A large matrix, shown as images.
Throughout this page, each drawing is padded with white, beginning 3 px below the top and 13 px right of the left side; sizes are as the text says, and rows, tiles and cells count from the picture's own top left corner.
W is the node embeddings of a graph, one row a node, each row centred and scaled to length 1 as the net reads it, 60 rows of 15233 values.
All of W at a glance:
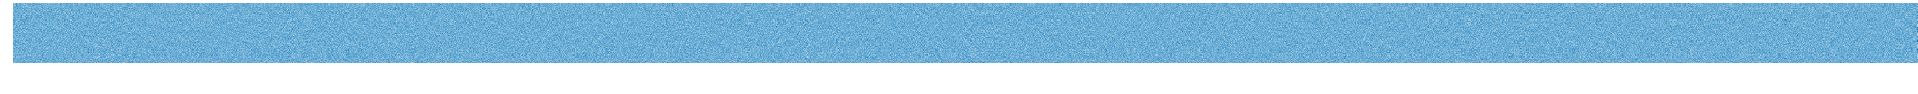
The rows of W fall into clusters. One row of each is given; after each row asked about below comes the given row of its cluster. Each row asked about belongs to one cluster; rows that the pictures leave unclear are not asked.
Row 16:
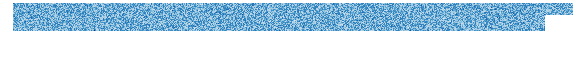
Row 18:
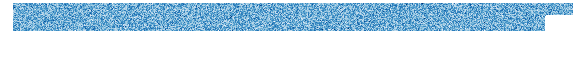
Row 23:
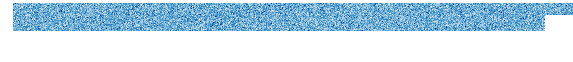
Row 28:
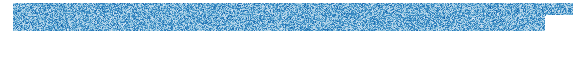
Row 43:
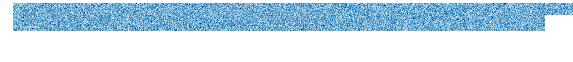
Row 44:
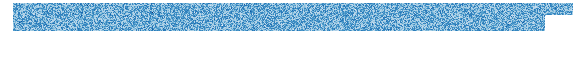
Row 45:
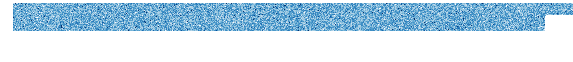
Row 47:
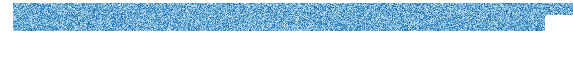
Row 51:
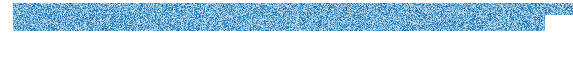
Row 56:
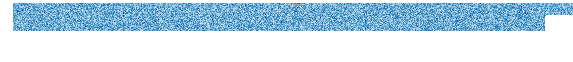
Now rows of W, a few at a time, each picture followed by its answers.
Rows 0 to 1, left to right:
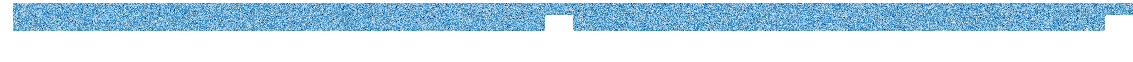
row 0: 44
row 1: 28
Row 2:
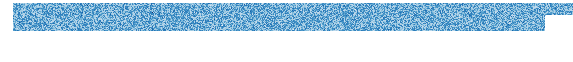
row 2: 44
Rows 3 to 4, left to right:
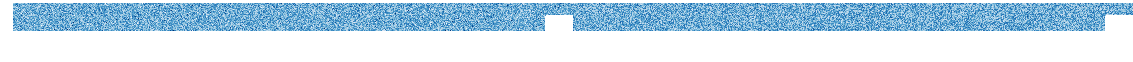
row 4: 45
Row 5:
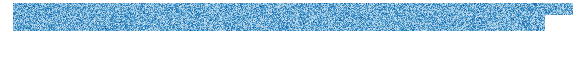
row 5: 51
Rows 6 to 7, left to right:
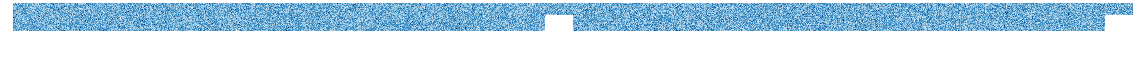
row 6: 45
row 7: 43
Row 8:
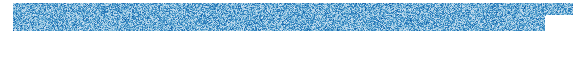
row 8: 28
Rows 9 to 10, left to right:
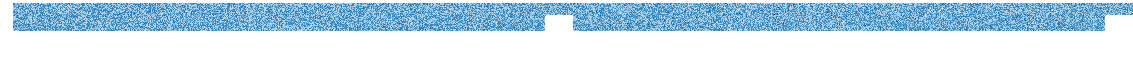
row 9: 47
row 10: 47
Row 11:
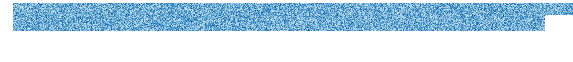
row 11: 23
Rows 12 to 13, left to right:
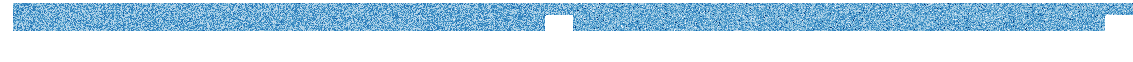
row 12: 56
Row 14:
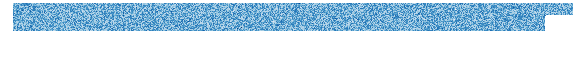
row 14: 56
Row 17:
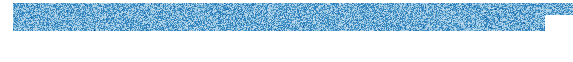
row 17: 16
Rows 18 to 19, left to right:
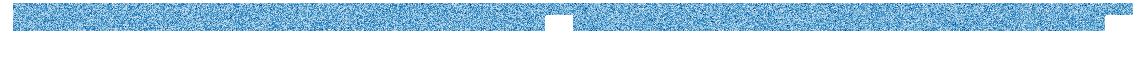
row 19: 45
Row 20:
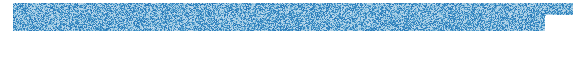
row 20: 45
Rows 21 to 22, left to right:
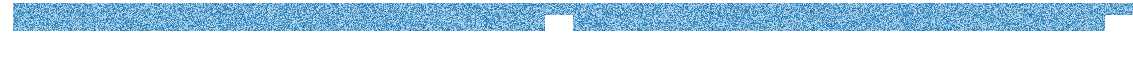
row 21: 16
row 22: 44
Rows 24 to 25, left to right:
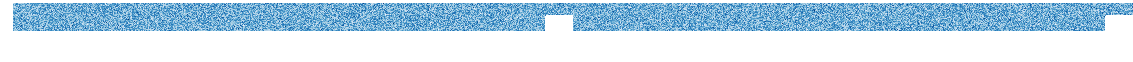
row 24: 28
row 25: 18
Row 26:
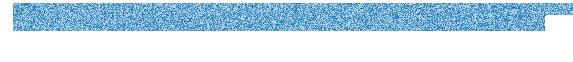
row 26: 56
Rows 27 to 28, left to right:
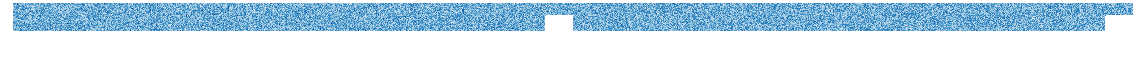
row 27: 47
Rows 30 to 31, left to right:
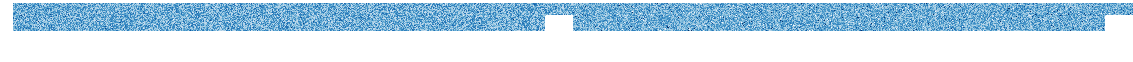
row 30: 51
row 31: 43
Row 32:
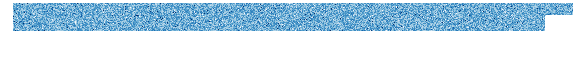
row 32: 44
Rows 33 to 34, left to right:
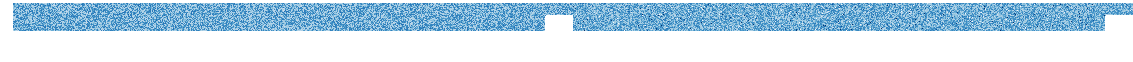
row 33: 47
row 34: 45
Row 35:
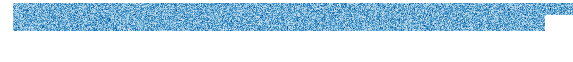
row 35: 43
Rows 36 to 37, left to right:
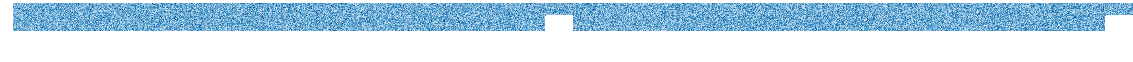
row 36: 43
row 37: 56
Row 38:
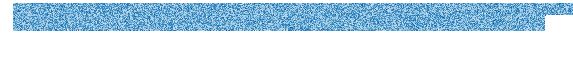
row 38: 28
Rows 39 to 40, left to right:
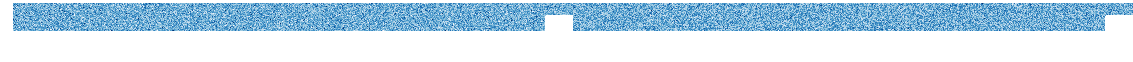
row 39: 28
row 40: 18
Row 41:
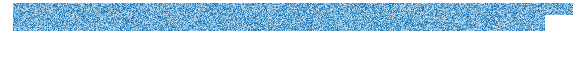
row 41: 16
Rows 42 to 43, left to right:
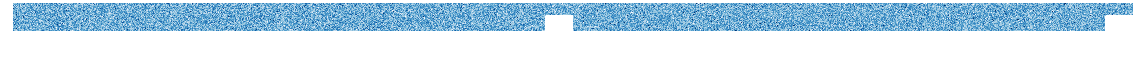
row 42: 28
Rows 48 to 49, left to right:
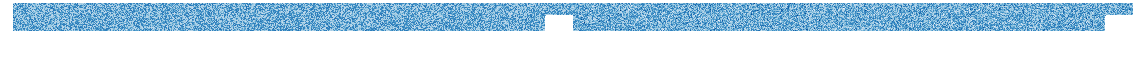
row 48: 45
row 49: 47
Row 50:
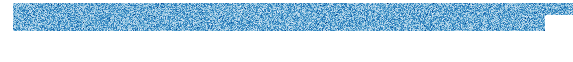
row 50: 43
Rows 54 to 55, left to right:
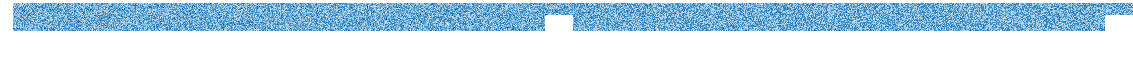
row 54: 43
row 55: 16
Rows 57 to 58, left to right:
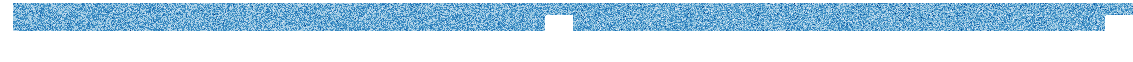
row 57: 47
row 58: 51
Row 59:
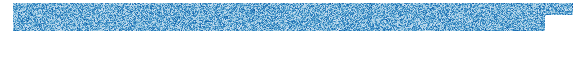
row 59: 44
